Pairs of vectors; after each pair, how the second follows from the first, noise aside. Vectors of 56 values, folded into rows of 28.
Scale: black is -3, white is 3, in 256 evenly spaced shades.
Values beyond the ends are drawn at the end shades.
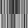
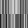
negated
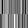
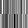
negated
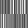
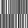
wrapped around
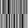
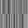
shrunk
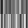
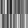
wrapped around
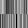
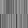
shrunk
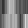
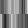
wrapped around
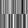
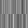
shrunk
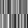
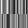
wrapped around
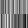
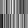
wrapped around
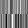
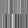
shrunk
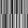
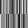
wrapped around
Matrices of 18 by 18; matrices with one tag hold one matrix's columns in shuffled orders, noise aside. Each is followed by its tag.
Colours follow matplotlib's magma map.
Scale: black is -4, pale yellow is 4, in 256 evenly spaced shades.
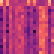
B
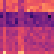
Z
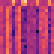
B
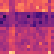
Z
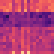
Z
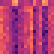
B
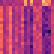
B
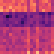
Z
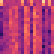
B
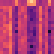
B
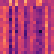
B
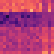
Z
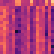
B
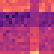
Z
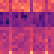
Z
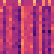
B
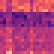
Z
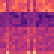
Z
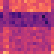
Z
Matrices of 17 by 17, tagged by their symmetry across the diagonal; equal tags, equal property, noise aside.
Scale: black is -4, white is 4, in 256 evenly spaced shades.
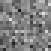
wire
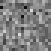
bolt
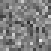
bolt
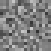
wire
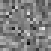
wire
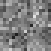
wire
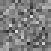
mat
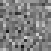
bolt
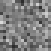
wire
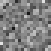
mat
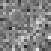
mat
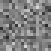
wire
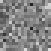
bolt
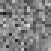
bolt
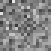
mat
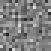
wire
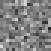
bolt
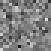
wire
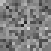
mat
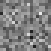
bolt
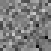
mat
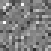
mat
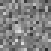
bolt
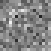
mat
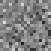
mat
